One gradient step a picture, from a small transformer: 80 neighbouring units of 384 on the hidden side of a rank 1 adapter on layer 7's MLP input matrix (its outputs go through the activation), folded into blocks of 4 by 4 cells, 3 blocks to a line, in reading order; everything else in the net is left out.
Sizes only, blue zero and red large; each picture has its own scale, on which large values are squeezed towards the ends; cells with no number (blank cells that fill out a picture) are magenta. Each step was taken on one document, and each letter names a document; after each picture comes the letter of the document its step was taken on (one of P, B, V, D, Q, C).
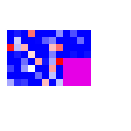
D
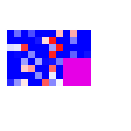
D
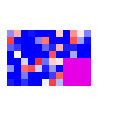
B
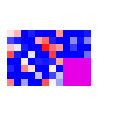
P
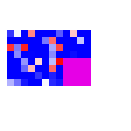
D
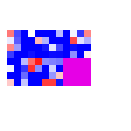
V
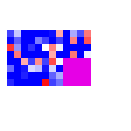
B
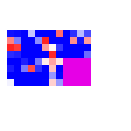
V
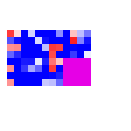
V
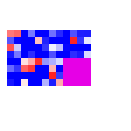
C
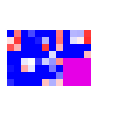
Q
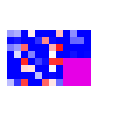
D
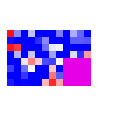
C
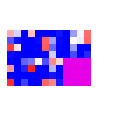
V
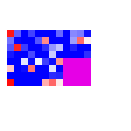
V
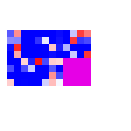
B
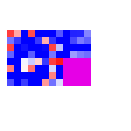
C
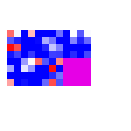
C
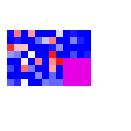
D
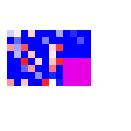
D
